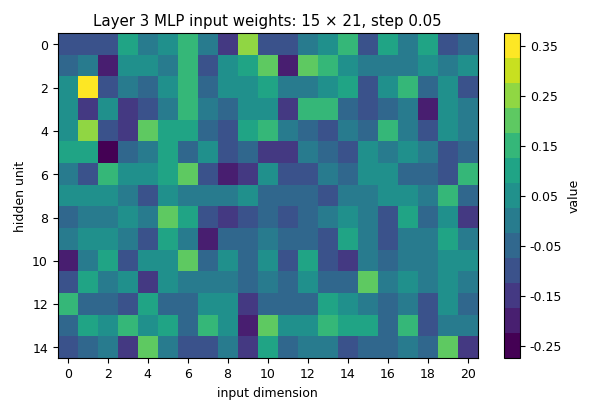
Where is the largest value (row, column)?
2 1
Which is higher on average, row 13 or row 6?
row 13
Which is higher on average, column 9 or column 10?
column 10
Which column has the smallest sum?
11
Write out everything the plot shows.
Title: Layer 3 MLP input weights: 15 × 21, step 0.05
x-axis: input dimension, ticks 0 2 4 6 8 10 12 14 16 18 20
y-axis: hidden unit, ticks 0 2 4 6 8 10 12 14 (0 at the top)
Colour bar: value, ticks -0.25 -0.15 -0.05 0.05 0.15 0.25 0.35
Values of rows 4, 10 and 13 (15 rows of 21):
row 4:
0.05 0.25 -0.1 -0.15 0.2 0.1 0.1 -0.05 -0.1 0.1 0.15 0 -0.05 -0.1 0 -0.05 0.15 0 -0.1 0.05 0
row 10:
-0.2 0 0.1 -0.1 0.05 0.05 0.2 -0.05 0.05 -0.05 0.05 -0.1 0.1 -0.1 -0.15 0 -0.05 0 0 0.05 0.05
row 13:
-0.05 0.1 0.05 0.15 0.05 0.1 -0.05 0.15 0.05 -0.2 0.2 0.05 0.05 0.15 0.1 0.1 -0.05 0.15 -0.1 0 0
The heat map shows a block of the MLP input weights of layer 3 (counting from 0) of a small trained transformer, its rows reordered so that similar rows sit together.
